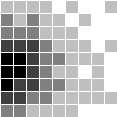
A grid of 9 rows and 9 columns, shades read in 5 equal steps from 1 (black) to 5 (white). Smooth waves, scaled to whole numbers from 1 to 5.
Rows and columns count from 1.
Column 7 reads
5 4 5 4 4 5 4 4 5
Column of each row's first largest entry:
5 6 7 8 9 7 9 5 7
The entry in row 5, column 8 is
4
